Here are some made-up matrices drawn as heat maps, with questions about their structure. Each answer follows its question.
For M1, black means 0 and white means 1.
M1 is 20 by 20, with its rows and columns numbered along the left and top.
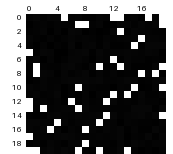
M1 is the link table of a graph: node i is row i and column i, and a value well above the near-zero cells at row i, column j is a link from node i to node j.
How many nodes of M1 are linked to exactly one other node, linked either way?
7
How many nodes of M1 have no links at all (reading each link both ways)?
1
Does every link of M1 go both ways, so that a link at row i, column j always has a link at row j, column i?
yes
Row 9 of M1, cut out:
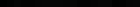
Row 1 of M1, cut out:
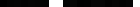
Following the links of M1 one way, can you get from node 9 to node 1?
no
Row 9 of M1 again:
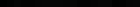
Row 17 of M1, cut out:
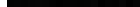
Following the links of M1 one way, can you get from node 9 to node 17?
no
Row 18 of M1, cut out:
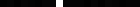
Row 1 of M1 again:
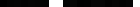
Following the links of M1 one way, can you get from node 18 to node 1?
yes
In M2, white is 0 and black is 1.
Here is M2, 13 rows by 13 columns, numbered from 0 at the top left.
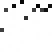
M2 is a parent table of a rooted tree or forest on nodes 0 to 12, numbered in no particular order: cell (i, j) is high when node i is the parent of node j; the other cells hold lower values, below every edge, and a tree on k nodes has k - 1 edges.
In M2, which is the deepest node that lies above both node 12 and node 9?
1
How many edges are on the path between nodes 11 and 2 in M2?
1
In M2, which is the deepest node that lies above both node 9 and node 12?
1
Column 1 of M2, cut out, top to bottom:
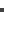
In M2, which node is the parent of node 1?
2
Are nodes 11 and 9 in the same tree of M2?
yes
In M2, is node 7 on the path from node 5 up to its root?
yes
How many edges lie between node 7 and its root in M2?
0
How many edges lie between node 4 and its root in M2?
0
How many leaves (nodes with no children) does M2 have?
8
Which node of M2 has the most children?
2
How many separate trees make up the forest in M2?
3
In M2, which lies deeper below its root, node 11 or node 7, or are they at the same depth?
node 11
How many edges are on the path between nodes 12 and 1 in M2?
1
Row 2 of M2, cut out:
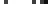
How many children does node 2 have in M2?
4
